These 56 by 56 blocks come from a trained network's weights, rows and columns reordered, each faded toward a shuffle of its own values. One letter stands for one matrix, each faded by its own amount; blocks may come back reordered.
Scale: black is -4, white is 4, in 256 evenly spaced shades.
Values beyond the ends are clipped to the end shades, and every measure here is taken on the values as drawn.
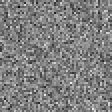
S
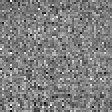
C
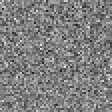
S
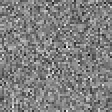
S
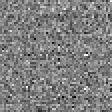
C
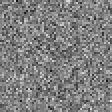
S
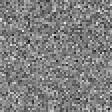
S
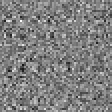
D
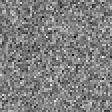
S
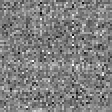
C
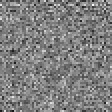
D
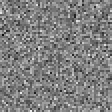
S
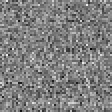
D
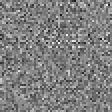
D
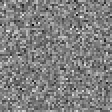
S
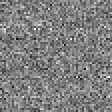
D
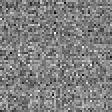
C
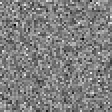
S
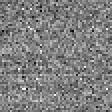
C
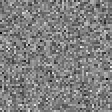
S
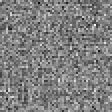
C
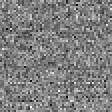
C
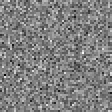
S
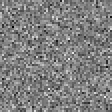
S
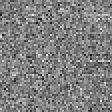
D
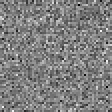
C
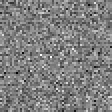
C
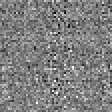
C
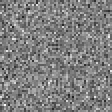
S
